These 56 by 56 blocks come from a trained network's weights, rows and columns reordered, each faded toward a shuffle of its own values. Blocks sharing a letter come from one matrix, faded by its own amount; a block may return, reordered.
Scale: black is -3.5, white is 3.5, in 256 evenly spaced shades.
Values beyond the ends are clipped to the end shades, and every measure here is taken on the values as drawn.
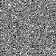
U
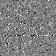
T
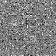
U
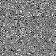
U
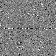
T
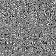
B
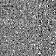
U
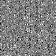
B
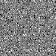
U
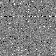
T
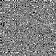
U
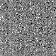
B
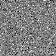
T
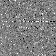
T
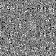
U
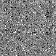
B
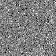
T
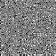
U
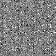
B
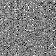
B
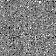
B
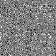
U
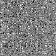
B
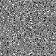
U
